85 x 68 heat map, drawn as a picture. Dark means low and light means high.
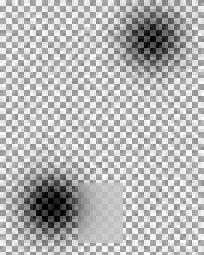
There is no overall slope. The bottom middle is the calmest part. An odd patch, calmer than its surroundings, sits in the bottom middle. The bottom left is the ninth with the lowest average. Overall the values sit about 70% of the way up the scale. Two dips sink into the field.
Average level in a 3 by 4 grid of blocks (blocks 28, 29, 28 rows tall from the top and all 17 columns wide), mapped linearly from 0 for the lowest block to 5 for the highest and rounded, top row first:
5 5 1 1 | 5 5 5 5 | 0 0 5 5
